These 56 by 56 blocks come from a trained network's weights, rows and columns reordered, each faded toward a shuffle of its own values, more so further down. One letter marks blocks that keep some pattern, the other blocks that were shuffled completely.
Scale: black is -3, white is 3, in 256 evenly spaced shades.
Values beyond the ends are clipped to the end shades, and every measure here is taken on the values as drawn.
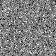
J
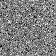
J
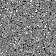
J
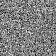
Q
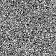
Q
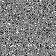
Q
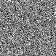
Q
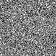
J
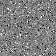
J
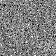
Q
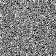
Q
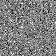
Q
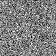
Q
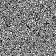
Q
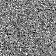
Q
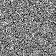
J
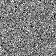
J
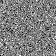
J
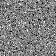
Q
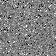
J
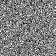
J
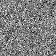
J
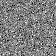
J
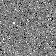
J
